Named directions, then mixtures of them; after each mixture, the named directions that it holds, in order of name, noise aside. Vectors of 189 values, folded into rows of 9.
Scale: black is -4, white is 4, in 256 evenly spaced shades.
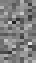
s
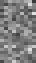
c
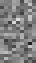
s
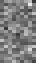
c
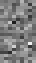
s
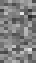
c, s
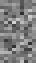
c, s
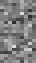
c, s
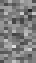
c, s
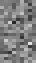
s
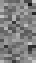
c, s
